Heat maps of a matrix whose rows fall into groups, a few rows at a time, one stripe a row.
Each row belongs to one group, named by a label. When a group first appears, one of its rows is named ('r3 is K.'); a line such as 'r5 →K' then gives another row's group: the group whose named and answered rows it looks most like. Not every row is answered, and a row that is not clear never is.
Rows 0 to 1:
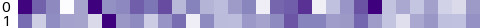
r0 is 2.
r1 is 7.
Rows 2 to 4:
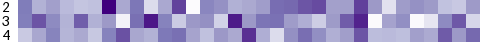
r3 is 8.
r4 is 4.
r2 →7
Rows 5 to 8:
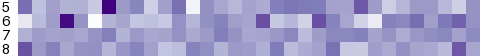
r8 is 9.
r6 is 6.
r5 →7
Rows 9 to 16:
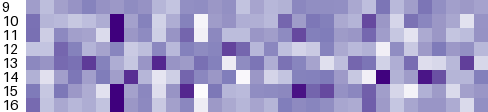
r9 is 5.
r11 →7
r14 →5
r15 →7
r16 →7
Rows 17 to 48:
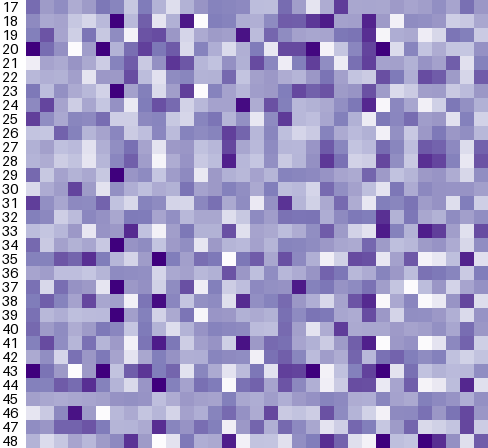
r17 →9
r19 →8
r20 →2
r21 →4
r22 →5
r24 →8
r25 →9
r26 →6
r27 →5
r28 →5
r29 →7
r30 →6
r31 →9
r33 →5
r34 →7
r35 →8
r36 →5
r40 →9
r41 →8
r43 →2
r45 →5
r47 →8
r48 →5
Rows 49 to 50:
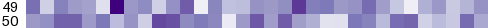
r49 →7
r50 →8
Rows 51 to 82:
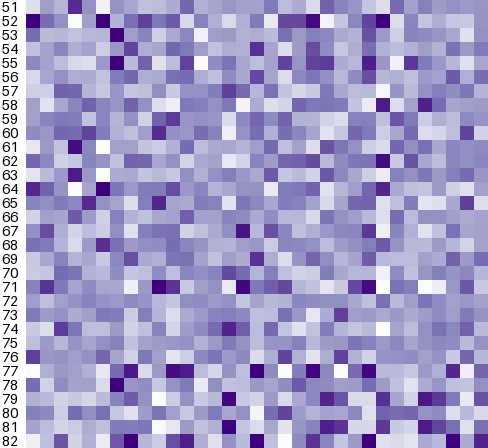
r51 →6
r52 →2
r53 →7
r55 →7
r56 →4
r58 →5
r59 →8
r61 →6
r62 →2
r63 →6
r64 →2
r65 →8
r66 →6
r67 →8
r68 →2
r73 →9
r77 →4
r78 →7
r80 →9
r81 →5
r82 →4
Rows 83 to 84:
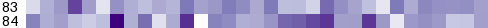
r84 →7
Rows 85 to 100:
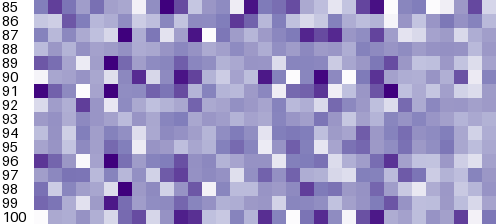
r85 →8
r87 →7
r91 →2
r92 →6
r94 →9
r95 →9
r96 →2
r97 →8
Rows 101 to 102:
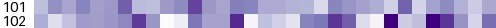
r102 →5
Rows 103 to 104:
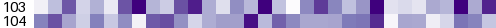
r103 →4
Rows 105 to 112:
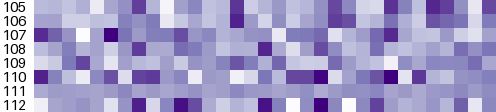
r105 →5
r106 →5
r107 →2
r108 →4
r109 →6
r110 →2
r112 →4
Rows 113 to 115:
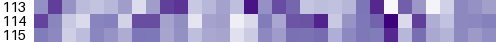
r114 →2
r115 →2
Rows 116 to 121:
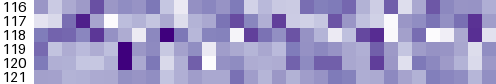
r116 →5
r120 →7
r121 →5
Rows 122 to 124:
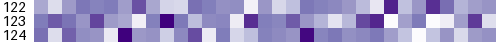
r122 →5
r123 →8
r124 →7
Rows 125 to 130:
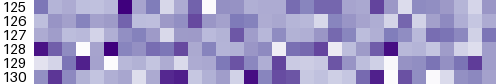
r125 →7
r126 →6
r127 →5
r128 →2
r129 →6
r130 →8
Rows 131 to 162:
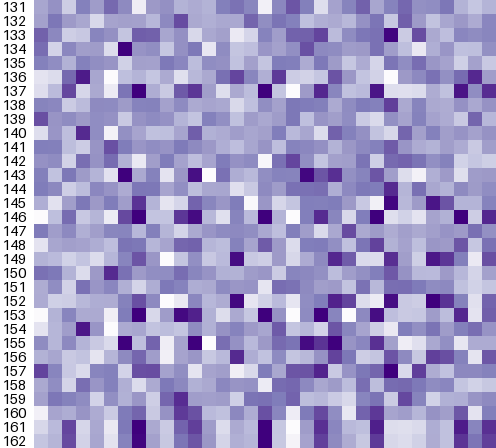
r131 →9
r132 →8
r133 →2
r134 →7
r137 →4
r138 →2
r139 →9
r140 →6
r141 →2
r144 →2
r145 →5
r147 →9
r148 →4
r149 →5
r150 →2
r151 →9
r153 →4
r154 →6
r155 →7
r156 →5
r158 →9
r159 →8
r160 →4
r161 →4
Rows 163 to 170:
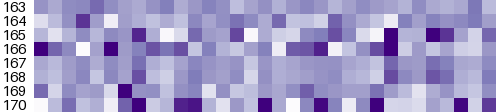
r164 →6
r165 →5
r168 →5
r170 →4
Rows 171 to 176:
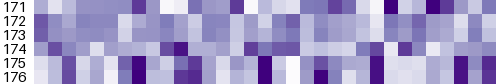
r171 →5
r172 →9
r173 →9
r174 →8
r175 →4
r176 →4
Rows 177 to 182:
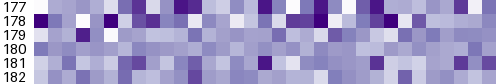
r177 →4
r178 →2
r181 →4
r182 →6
